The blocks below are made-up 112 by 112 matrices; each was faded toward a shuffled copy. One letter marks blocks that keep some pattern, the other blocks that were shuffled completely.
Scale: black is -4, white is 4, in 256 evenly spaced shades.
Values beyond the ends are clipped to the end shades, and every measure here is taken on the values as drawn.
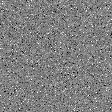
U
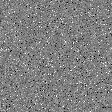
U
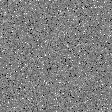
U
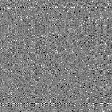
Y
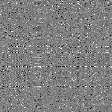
Y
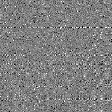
Y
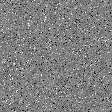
U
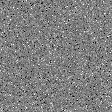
U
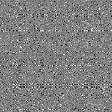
Y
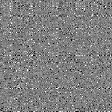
Y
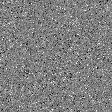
U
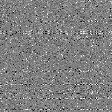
Y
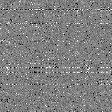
Y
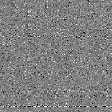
Y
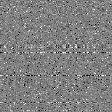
Y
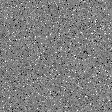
U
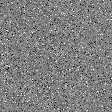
U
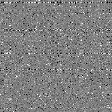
Y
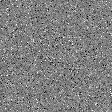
U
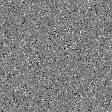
U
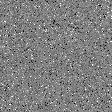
U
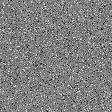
U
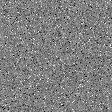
U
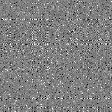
Y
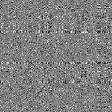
Y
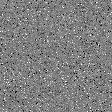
U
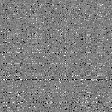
Y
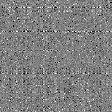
Y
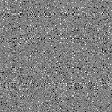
Y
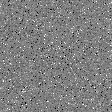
U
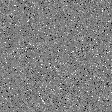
U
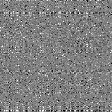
Y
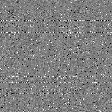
Y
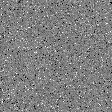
U
